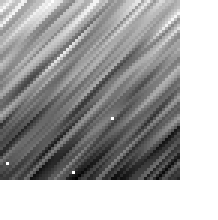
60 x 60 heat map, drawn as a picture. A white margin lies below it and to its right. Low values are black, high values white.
Ninth with the highest average: top left. Lone odd cells: 3, each higher than its neighbours. Slope: up to the top. Average level on the scale: 50%. Odd rows or columns: none. Grain: diagonal, up to the right.
